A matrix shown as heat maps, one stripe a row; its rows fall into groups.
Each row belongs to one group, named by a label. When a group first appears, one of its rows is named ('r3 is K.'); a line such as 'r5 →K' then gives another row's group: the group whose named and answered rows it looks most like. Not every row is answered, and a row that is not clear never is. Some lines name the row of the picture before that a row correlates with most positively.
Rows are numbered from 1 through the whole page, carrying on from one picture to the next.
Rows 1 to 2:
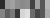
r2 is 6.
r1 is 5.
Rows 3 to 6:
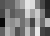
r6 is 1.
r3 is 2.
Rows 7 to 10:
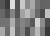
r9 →1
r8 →6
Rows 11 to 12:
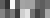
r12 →6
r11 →6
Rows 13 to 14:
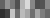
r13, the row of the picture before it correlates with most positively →12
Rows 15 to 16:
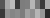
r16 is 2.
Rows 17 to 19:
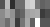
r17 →2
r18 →1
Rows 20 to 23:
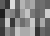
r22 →2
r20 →6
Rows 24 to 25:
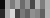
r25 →5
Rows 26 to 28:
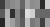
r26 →5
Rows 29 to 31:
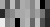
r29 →1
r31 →1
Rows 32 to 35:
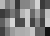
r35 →2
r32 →1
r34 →5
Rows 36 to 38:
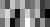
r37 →1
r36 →1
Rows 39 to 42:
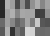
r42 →2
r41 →1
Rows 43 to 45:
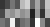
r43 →6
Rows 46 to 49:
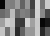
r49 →1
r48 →1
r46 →5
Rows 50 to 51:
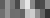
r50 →6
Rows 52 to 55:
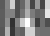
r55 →2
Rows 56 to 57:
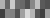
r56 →1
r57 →6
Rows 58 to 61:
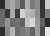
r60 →2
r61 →5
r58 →5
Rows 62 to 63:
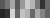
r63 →6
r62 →6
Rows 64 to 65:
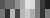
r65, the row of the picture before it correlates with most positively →62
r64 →2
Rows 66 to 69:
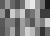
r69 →6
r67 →1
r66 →2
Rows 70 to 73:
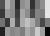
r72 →6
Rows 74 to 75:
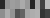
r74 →5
